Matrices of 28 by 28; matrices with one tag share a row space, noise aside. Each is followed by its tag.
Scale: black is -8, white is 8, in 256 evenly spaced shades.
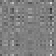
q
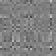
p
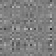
p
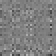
p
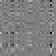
q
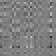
p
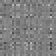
p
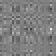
p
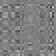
q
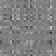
p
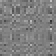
p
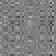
q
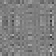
q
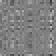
q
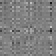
p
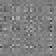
p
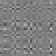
p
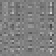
q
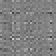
p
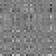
p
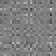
p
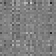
p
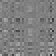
q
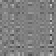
q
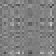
q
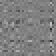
q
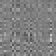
p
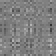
p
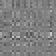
p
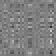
q
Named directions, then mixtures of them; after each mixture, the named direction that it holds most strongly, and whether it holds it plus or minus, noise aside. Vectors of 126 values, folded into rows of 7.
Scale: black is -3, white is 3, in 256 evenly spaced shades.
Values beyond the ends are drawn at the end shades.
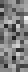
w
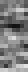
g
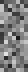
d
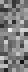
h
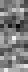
g, plus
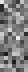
d, minus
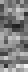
g, plus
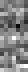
g, plus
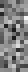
w, plus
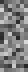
d, plus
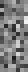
w, plus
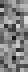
w, plus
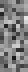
w, plus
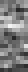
g, minus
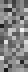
h, plus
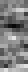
g, plus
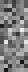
h, plus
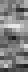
g, minus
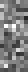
w, minus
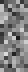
d, plus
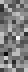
d, minus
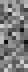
d, minus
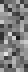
d, plus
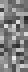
w, minus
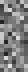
d, minus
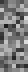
w, plus
